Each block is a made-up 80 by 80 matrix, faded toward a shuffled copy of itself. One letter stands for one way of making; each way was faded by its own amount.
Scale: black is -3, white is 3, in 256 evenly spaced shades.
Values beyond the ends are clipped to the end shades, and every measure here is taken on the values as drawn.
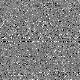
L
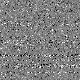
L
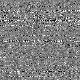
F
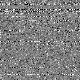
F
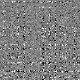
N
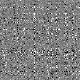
N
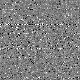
L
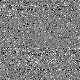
L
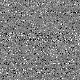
L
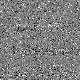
L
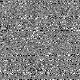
F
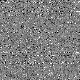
L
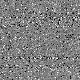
L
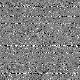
F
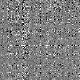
N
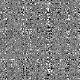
N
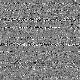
F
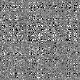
N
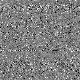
L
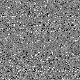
L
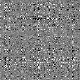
N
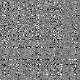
N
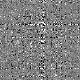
N
